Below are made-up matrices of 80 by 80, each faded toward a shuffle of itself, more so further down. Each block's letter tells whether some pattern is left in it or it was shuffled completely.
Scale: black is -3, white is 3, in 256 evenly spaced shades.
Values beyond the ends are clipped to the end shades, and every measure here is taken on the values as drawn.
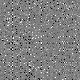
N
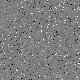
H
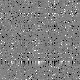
N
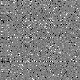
N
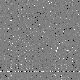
N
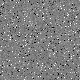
H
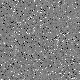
H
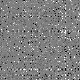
N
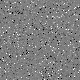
H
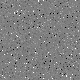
H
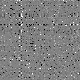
N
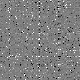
N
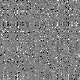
N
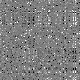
N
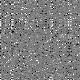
N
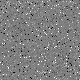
H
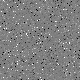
H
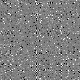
N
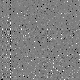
N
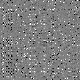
N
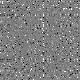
N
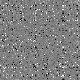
N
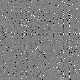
N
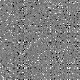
N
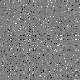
N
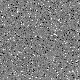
H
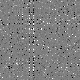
N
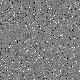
H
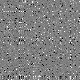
N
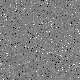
H
